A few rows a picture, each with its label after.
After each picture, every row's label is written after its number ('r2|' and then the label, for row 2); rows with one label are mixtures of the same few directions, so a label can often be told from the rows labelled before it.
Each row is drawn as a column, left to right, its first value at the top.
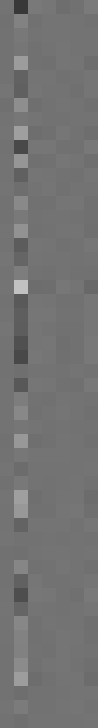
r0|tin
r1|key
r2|key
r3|key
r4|key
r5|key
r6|key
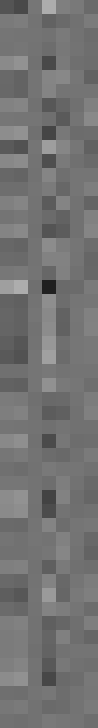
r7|key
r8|key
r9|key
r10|key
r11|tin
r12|key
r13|tin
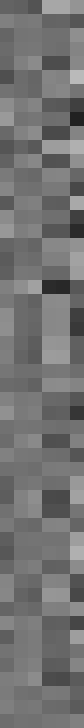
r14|tin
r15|key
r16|key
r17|key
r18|key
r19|tin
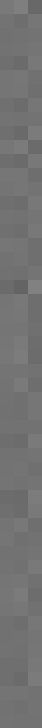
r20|key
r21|key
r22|key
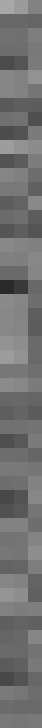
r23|key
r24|key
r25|tin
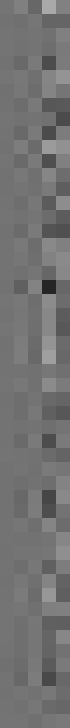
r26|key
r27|key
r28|key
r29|key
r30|tin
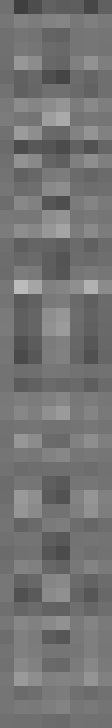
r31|tin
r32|key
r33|key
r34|tin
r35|tin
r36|key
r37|key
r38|key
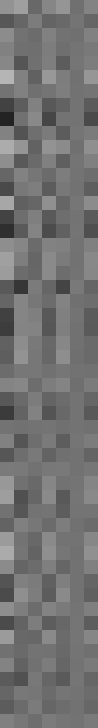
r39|tin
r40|key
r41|tin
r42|tin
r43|key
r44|key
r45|tin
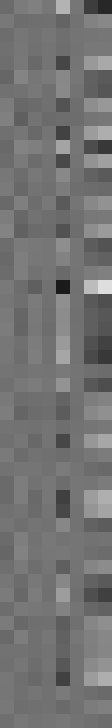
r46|tin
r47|tin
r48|key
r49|tin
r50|key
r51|tin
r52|key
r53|key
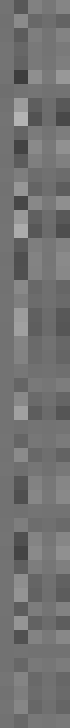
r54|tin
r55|tin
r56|tin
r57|tin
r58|tin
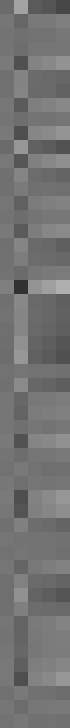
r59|key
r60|key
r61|key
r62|key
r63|key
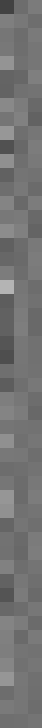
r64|key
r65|tin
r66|tin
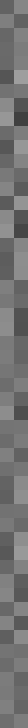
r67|tin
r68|tin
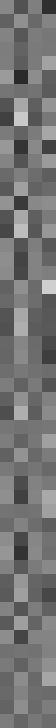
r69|tin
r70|tin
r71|tin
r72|key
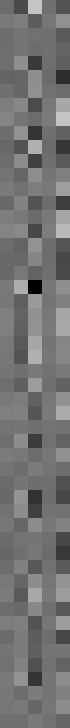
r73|tin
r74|key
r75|key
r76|tin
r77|tin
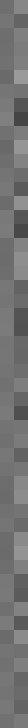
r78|tin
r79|tin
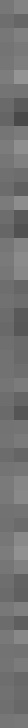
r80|tin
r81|tin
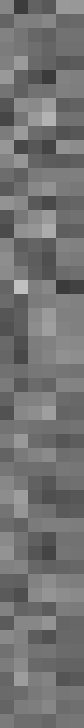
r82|tin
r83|key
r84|tin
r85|tin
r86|key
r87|key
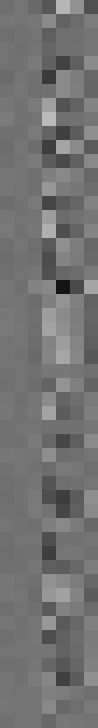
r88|tin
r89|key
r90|key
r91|tin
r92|key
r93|key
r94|key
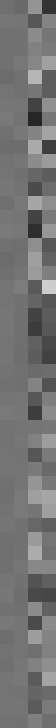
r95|tin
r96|key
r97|tin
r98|key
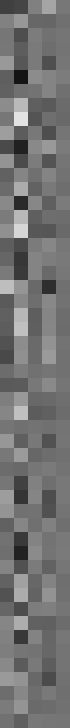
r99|key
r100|tin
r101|tin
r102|key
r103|tin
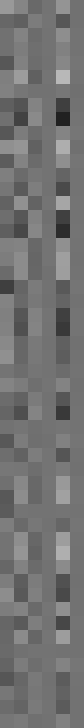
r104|key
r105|tin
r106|tin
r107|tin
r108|tin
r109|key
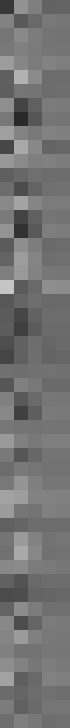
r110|key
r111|tin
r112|tin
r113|key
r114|key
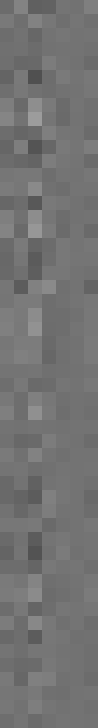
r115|tin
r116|key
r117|tin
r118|key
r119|tin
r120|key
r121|key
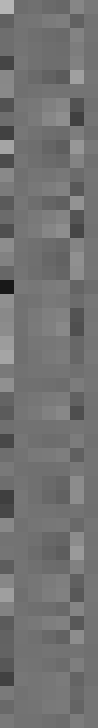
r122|key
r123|key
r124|tin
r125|tin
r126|tin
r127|tin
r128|key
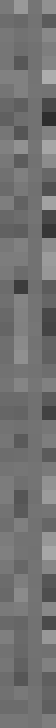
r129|tin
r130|key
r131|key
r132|tin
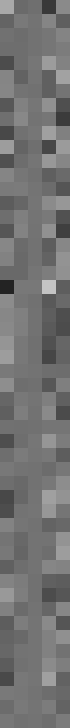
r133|key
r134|tin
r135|key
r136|key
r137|tin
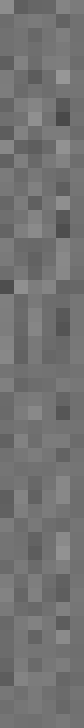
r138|key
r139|key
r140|tin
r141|key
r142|tin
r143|key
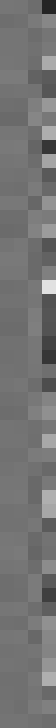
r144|tin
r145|tin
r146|tin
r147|key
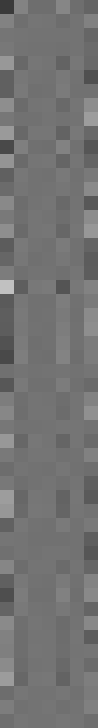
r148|key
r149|key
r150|key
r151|key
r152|key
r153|key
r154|tin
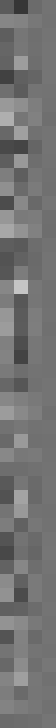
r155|tin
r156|key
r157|tin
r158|tin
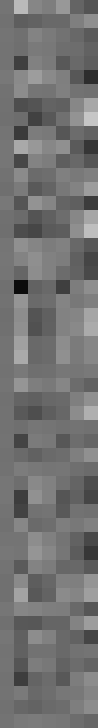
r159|tin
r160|key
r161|tin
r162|tin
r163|key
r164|tin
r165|tin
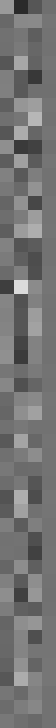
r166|key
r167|key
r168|tin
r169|key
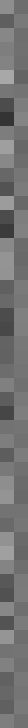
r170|tin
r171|tin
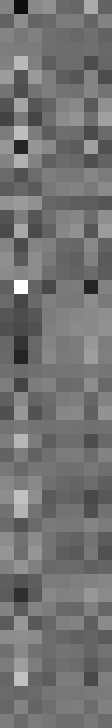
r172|tin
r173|key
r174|tin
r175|key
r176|tin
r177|tin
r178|key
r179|tin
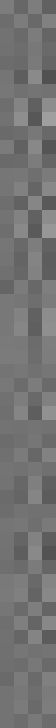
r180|key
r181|tin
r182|tin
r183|tin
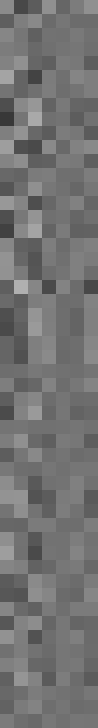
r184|tin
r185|key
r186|tin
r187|key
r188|key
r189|tin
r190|key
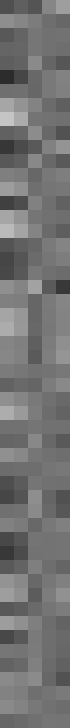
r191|tin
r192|tin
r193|key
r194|key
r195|key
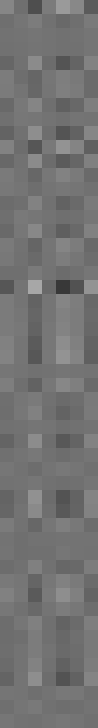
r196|key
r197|tin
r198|key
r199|key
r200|key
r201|key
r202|key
